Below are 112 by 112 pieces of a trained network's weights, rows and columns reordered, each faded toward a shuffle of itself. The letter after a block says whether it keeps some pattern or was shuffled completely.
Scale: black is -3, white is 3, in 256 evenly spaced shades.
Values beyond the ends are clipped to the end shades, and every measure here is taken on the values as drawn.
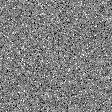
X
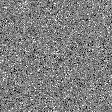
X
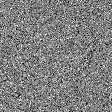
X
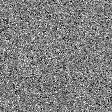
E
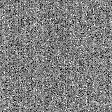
E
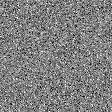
X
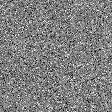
X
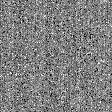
E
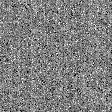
E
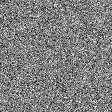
X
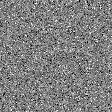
X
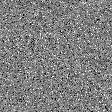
X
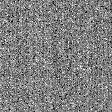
E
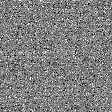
E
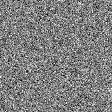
E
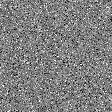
X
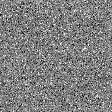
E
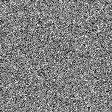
X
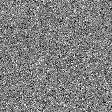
X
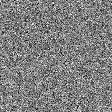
E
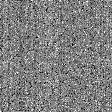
E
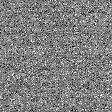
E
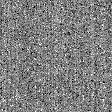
E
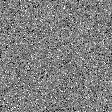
X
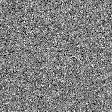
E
